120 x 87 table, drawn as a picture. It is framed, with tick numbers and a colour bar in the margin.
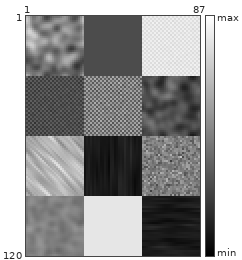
It is made of 4 by 3 panels. Panel 1,1: middling, blotchy, strong in contrast. Panel 1,2: low, flat. Panel 1,3: very high, checkered, faint in contrast. Panel 2,1: low, checkered. Panel 2,2: middling, checkered, strong in contrast. Panel 2,3: low, blotchy. Panel 3,1: high, slanting down to the right. Panel 3,2: very low, streaked downward, faint in contrast. Panel 3,3: middling, fine-grained. Panel 4,1: middling, blotchy, faint in contrast. Panel 4,2: very high, flat. Panel 4,3: very low, streaked across, faint in contrast.
